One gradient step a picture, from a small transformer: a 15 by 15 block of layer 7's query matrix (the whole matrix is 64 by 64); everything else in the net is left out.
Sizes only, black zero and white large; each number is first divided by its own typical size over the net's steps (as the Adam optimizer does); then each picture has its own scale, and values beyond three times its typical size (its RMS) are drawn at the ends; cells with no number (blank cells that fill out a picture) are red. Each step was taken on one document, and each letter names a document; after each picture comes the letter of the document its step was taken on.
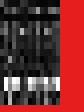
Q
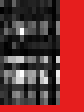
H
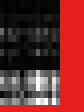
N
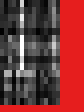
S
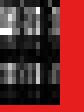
Q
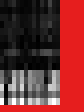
N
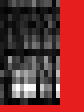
H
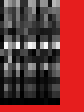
S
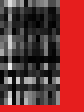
S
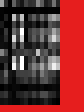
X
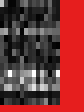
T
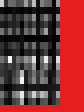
H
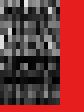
S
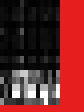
H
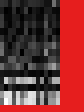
S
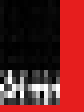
N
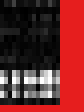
T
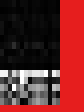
N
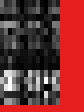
Q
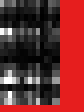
Q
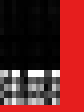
N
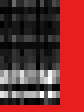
T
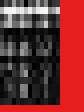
S
